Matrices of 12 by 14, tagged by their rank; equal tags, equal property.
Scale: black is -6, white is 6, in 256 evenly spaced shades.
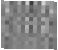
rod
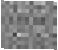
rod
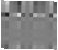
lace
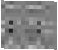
rod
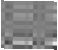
lace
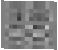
rod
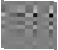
lace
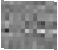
rod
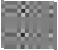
lace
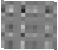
lace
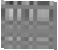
lace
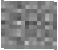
rod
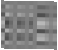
lace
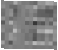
rod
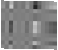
lace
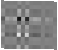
lace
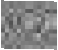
rod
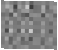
rod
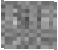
rod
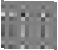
lace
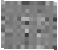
rod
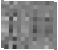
rod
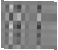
lace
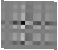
lace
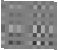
lace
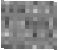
rod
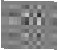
lace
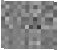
rod
